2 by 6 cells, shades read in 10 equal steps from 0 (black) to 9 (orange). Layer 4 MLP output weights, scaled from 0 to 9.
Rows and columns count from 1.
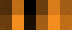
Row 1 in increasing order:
0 3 4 6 7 8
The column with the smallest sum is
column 3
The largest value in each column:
4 9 1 6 9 7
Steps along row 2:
up down up up down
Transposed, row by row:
3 4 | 7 9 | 0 1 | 4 6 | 8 9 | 6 7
